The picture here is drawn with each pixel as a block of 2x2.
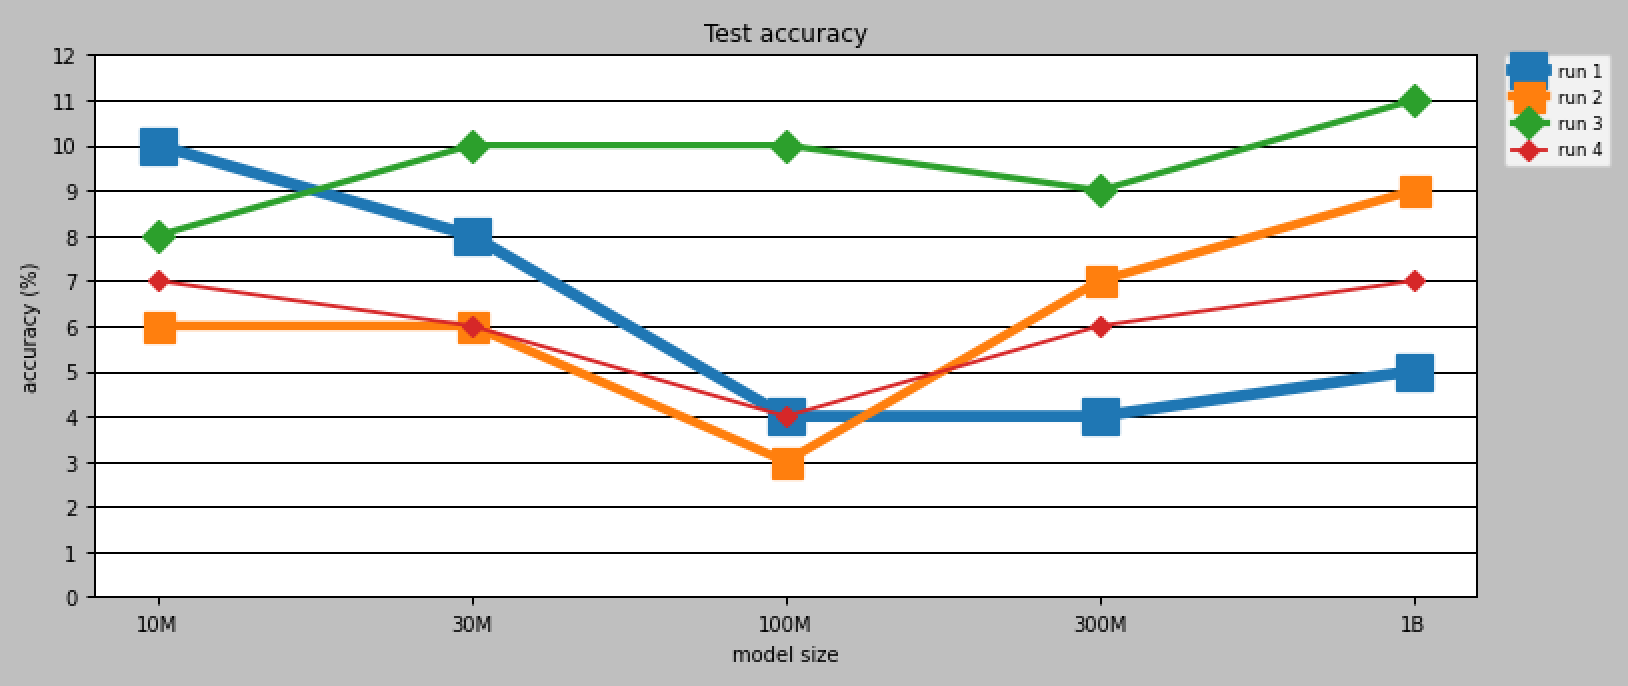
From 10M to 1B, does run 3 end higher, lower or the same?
higher
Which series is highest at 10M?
run 1
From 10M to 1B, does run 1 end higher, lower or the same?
lower
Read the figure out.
Title: Test accuracy
x-axis: model size, ticks 10M 30M 100M 300M 1B
y-axis: accuracy (%), ticks 0 1 2 3 4 5 6 7 8 9 10 11 12
Legend: run 1, run 2, run 3, run 4
Values:
run 1: 10 8 4 4 5
run 2: 6 6 3 7 9
run 3: 8 10 10 9 11
run 4: 7 6 4 6 7
